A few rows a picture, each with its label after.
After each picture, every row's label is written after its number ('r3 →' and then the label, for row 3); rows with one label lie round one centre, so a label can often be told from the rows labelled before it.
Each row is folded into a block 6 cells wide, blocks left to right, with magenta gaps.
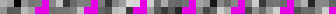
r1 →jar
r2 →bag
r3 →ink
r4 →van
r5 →jar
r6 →bag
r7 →bag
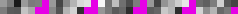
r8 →jar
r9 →ink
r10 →van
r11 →ink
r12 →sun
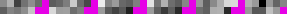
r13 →bag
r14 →sun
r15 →van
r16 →van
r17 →ink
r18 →jar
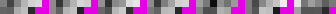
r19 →ink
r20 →ink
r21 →ink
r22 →ink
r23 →jar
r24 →ink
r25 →van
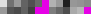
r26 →van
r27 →jar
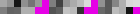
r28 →jar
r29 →ink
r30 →ink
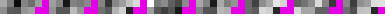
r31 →jar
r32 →jar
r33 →ink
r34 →van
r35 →jar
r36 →ink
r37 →sun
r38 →ink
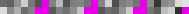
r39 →sun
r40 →bag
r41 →bag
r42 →ink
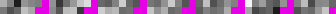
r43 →jar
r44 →ink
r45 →sun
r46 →sun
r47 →bag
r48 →van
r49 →bag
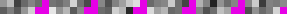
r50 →bag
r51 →sun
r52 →ink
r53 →sun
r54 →jar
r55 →bag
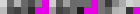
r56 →van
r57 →van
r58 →ink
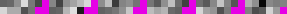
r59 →sun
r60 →ink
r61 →bag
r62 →sun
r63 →sun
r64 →jar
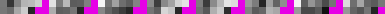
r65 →ink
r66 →van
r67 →van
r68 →ink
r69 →ink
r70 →jar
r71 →van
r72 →van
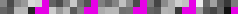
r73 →ink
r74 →sun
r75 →sun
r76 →ink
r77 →van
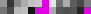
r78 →ink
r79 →van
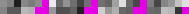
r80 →jar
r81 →van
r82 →sun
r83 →ink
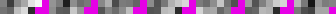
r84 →ink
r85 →jar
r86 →bag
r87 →ink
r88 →sun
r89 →ink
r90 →jar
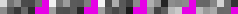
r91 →van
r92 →van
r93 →van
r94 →jar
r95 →sun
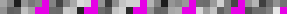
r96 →jar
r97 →ink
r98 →ink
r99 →jar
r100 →sun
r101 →bag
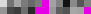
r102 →van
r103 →jar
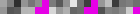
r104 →jar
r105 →sun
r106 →bag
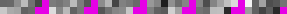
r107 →sun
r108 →sun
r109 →bag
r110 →jar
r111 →ink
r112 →van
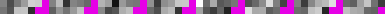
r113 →ink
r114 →bag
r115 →jar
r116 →ink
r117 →van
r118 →sun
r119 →ink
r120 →sun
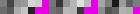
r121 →ink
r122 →ink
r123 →jar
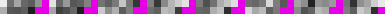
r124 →van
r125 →van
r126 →sun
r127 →ink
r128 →ink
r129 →sun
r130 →jar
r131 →ink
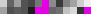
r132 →van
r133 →ink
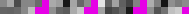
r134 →bag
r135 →jar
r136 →van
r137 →jar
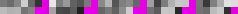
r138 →sun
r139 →van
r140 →bag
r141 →ink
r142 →ink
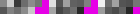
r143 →bag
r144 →van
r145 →van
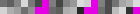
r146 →sun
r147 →ink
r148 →ink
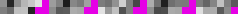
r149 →ink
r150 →jar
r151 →sun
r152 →jar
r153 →sun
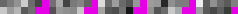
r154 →sun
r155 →bag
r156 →van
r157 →jar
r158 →van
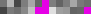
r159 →bag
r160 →sun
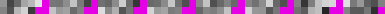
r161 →ink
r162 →sun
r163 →sun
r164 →sun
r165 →bag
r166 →sun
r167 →ink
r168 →van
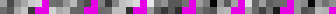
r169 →ink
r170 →sun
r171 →ink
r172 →van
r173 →jar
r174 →van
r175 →jar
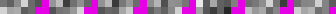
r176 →sun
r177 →bag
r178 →bag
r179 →bag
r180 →van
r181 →sun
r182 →sun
